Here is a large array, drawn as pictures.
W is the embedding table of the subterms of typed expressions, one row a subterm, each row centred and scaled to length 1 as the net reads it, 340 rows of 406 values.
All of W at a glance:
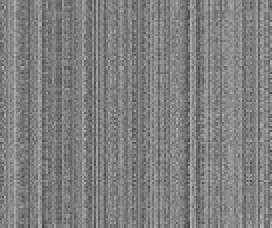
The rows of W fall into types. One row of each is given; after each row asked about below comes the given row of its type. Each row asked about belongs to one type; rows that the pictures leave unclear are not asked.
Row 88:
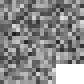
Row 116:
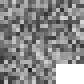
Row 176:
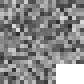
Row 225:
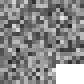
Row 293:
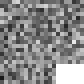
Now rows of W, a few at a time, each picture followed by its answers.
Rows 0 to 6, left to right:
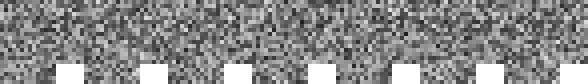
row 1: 116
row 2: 225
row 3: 176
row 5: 176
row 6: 88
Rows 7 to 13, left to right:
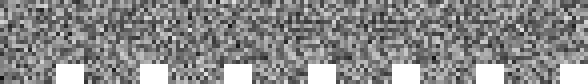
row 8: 116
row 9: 225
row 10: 116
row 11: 116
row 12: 116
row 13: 176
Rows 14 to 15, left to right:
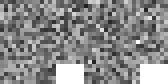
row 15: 176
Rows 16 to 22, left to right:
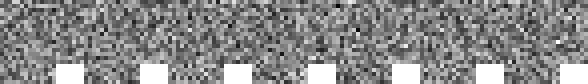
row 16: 293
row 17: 176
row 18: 225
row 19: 293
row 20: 176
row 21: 116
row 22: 176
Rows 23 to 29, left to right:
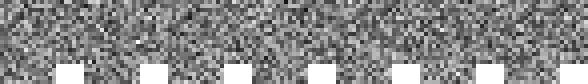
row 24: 176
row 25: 88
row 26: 225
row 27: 116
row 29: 88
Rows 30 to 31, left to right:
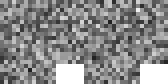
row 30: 116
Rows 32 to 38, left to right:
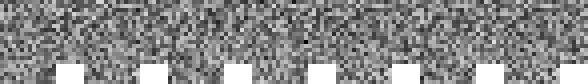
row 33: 293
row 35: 293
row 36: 293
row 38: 293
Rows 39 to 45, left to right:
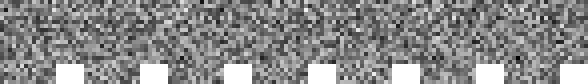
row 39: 116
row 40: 176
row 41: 225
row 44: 88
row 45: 225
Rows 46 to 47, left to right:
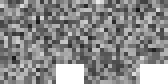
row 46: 116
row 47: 88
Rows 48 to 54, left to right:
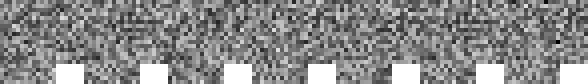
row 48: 88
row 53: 116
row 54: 293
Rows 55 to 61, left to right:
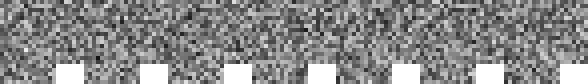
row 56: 116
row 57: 88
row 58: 293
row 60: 293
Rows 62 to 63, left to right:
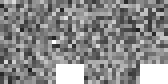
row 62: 116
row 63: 293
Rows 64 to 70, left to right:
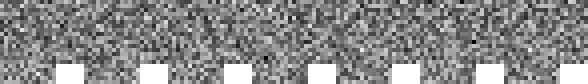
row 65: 88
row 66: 116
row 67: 225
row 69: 293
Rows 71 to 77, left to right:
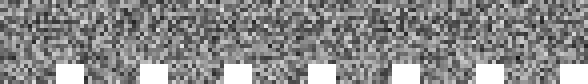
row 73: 293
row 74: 176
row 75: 293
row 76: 88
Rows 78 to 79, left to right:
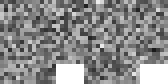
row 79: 88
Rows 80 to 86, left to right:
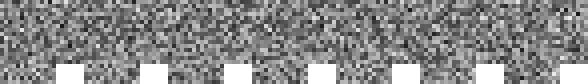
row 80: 225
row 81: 293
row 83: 176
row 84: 116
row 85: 88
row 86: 116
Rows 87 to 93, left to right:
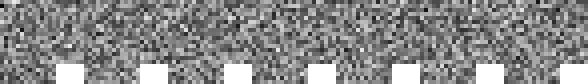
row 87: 176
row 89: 176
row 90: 225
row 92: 116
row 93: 225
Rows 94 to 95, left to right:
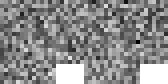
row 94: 116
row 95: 293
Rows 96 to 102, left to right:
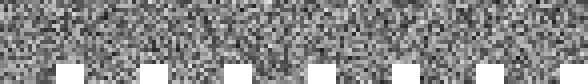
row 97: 88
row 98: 116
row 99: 88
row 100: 176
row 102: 225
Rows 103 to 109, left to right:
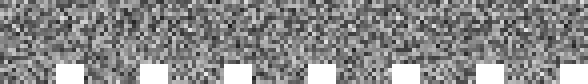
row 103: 176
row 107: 225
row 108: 176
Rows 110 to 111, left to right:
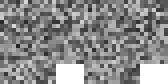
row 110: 176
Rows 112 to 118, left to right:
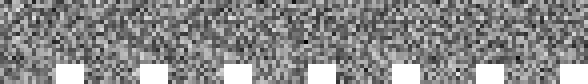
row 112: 88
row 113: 116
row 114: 116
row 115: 293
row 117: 225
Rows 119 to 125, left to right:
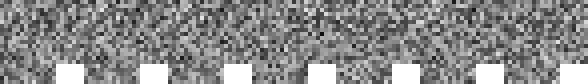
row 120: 88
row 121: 88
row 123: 176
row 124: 225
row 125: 88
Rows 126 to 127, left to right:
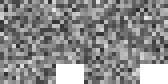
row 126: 176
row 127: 116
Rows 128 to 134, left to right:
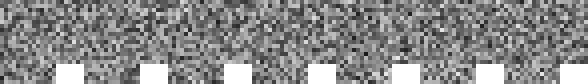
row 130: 176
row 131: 225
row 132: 293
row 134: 225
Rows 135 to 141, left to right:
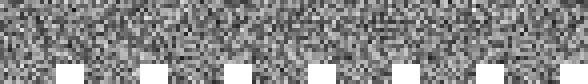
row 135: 116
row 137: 176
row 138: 116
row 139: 116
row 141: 176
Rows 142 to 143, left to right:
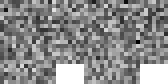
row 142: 116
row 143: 293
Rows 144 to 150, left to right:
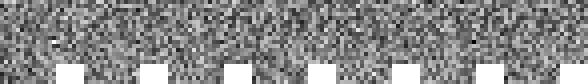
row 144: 116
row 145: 293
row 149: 293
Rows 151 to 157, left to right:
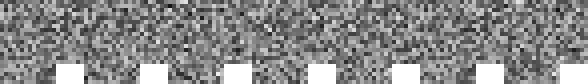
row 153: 293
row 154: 176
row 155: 225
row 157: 88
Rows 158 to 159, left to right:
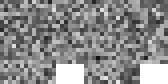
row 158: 293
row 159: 176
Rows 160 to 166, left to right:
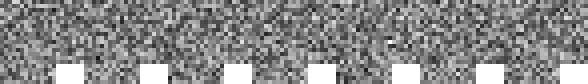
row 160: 293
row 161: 116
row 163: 88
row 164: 116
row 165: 225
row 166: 116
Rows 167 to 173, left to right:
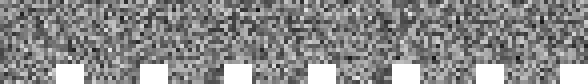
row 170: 116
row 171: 176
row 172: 116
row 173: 116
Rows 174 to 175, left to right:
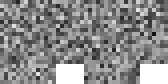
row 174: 225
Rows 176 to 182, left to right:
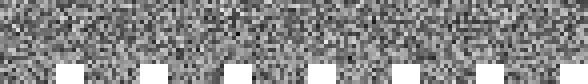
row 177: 293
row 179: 293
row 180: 116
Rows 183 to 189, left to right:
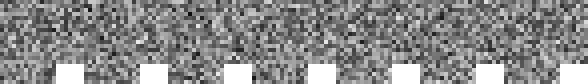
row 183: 293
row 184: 176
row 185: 116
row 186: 293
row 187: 88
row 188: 88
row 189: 88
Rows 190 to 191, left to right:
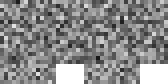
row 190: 225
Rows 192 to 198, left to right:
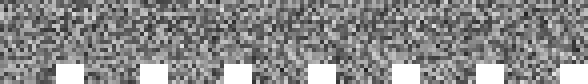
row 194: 293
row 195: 116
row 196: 116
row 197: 176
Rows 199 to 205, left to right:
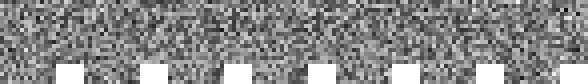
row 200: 176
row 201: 293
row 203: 293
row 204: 116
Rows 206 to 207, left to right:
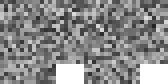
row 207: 176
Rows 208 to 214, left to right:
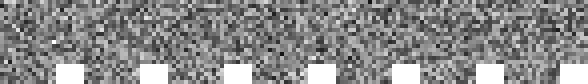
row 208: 176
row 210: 293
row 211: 293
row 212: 225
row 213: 176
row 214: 293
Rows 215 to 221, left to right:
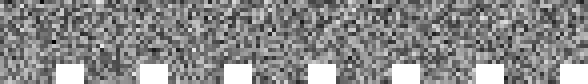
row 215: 293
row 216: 88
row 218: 176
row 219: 225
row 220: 88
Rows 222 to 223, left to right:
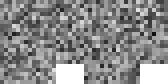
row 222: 88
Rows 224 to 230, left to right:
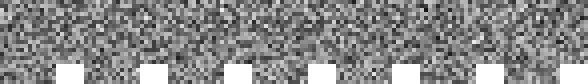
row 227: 176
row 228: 225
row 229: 176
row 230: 88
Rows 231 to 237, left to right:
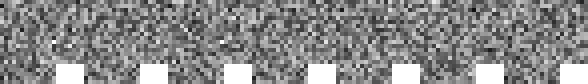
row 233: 176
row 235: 116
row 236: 88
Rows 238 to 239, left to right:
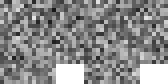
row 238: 88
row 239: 116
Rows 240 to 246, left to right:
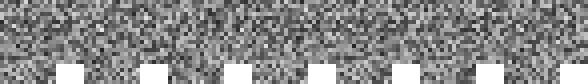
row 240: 176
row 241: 225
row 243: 293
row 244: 176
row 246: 225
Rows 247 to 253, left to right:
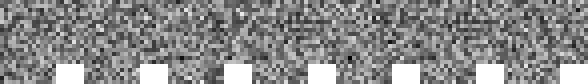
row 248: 225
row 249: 176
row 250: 116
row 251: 225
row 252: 116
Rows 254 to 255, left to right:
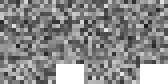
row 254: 176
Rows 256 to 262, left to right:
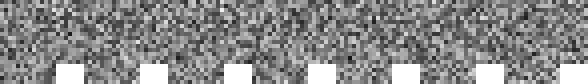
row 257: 88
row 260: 116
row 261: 116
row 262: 88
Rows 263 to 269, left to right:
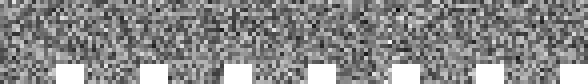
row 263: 116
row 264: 116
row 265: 293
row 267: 88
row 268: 293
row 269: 116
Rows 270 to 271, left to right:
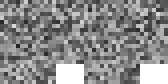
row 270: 176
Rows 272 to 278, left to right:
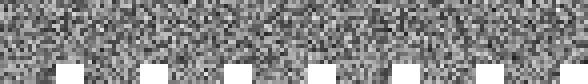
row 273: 225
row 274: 225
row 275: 88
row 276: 293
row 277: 116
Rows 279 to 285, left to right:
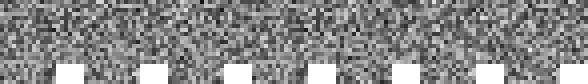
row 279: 293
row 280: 293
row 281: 225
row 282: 293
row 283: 176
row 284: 116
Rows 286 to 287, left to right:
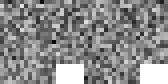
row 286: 293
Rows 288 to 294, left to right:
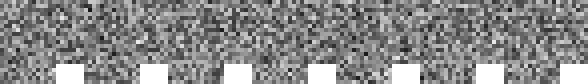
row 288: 225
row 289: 176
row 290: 293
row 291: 225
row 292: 293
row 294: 116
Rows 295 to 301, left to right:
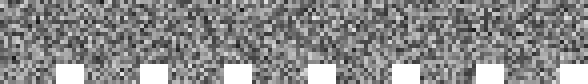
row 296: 225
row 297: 116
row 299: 225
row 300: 293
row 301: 88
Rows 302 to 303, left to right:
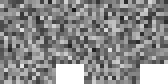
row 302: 116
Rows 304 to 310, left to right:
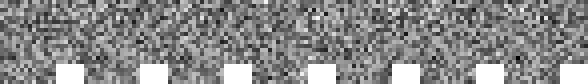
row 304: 116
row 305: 88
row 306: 88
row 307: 116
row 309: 225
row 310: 225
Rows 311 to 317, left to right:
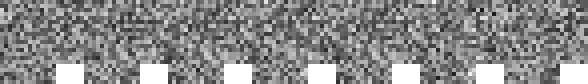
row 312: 116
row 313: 116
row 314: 116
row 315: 116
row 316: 116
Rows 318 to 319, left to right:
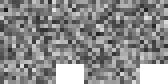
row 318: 116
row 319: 88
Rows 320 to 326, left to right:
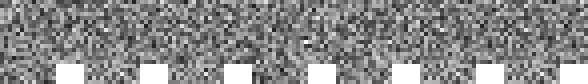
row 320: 176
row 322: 225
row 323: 116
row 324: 88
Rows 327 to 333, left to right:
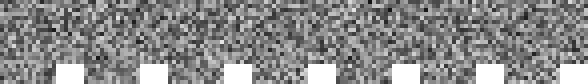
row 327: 293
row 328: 88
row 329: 88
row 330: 293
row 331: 225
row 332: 116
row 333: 88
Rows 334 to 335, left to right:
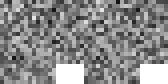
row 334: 88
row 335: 225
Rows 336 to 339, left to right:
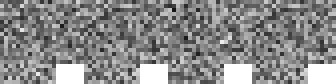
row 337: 293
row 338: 176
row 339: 293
